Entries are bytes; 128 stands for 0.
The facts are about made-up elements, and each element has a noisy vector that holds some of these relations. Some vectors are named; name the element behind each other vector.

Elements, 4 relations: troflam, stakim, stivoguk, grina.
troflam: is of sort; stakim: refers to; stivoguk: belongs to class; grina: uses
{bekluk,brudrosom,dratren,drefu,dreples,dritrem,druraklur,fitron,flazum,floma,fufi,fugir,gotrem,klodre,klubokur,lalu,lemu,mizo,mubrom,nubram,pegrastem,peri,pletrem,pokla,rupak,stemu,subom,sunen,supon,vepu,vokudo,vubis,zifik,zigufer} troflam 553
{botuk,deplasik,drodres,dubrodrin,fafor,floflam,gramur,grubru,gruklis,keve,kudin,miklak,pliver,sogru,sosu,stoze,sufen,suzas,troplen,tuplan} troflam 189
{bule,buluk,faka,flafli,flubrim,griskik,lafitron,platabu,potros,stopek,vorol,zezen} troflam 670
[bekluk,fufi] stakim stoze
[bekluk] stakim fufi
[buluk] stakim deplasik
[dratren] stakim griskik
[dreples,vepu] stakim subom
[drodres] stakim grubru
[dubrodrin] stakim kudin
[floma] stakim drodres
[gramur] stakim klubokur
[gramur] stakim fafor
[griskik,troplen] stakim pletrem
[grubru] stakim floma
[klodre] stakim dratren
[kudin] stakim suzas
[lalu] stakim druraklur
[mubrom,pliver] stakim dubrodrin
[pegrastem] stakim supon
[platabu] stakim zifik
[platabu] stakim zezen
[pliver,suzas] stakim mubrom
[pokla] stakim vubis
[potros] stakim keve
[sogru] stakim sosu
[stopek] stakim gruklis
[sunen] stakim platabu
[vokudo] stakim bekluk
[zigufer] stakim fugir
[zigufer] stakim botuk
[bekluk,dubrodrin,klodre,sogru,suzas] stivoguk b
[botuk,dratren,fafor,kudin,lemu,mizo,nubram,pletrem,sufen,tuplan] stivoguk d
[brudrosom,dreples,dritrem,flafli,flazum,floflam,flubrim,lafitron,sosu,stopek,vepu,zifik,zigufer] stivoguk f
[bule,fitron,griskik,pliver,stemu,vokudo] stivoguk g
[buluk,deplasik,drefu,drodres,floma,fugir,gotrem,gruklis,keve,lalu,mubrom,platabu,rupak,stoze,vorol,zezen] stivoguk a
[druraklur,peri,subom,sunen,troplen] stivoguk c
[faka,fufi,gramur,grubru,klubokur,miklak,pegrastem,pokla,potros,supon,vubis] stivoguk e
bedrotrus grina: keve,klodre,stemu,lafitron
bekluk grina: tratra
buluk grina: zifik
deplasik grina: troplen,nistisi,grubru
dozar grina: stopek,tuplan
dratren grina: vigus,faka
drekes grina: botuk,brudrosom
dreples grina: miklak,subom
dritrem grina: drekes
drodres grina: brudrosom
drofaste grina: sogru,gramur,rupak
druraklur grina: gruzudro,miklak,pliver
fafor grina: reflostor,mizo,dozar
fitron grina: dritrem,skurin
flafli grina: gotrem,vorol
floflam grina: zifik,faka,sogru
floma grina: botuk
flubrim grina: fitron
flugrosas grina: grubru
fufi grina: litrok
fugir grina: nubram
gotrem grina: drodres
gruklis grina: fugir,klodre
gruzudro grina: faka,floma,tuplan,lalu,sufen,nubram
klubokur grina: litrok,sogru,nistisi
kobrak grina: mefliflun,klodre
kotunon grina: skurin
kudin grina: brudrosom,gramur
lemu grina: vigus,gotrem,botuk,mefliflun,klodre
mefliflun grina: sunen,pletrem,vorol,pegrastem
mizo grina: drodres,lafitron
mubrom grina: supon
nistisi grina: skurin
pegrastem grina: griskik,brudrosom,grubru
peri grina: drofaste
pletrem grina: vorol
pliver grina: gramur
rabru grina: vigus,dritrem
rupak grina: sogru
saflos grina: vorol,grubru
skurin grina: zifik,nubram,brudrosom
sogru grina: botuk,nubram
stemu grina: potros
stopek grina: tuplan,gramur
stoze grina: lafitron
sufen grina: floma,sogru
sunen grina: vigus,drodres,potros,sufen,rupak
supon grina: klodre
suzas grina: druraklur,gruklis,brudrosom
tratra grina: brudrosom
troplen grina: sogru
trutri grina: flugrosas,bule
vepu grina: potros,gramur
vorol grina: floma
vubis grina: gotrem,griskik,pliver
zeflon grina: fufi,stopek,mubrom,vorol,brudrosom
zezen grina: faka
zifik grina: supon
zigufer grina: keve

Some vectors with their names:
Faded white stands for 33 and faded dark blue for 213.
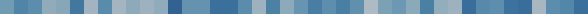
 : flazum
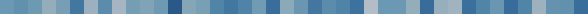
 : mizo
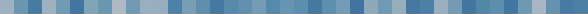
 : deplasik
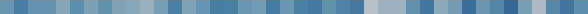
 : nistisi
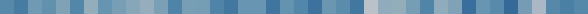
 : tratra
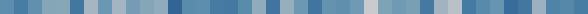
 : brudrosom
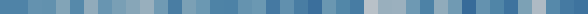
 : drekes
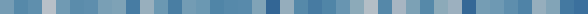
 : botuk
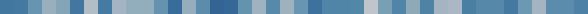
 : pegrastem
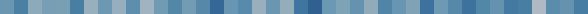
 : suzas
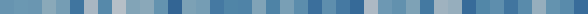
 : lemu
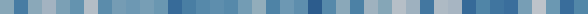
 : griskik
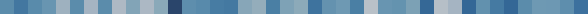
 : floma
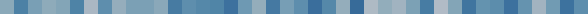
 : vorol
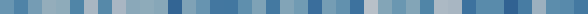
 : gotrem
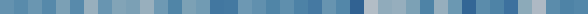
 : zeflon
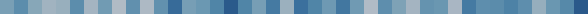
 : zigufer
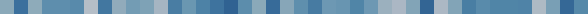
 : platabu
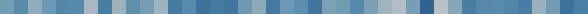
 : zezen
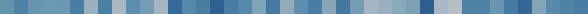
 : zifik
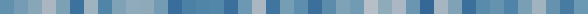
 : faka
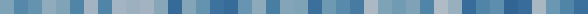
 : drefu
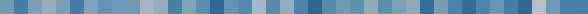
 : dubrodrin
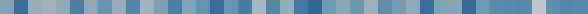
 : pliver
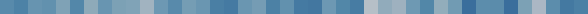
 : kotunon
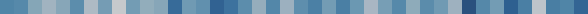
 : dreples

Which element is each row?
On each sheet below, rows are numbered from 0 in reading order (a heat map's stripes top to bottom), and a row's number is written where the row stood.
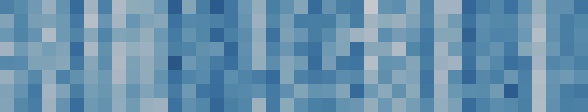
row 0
vubis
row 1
flafli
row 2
miklak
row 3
buluk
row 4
peri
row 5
fafor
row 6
stoze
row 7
sosu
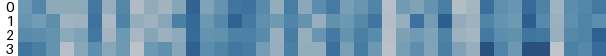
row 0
lalu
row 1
fufi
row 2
dritrem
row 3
subom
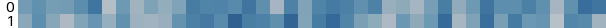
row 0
flubrim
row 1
gramur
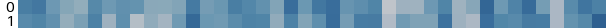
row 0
vigus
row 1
fitron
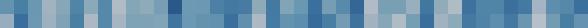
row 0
stemu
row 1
bule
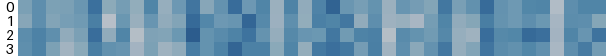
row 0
kudin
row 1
stopek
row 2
druraklur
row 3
sogru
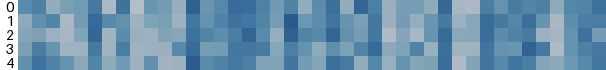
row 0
sunen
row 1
keve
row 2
potros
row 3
vokudo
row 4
drodres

